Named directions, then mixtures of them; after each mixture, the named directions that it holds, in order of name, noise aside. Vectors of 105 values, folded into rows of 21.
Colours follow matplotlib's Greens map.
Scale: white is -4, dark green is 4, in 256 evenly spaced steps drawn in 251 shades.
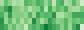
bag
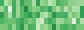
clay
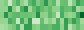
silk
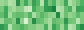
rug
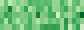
bag, silk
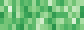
clay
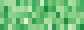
rug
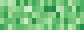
rug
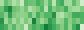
bag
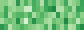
rug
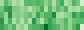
bag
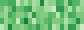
rug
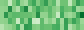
silk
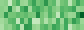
silk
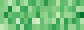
silk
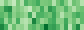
bag, rug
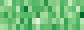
clay, silk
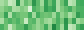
rug, silk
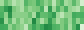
bag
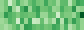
silk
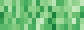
bag, clay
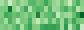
bag, silk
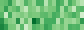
bag, silk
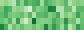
bag, rug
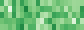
clay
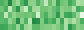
silk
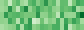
silk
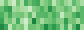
bag, rug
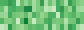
rug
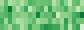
bag, silk
